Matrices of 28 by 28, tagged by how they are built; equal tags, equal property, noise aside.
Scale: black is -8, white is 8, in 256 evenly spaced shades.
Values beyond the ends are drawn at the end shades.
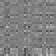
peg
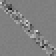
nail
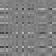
peg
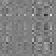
peg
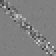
nail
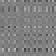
peg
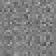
peg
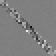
nail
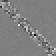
nail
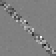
nail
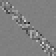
nail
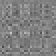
peg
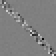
nail
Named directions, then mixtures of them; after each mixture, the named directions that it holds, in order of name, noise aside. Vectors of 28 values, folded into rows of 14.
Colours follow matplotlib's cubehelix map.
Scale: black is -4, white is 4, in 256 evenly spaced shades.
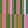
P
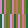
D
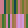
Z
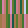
P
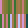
D, Z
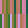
D, P, Z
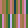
D, P, Z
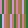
D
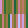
D, Z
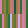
D, P, Z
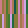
D, P, Z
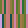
D, P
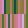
Z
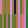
D, P, Z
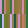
D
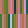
D, P, Z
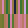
P, Z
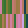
D, P, Z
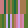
Z
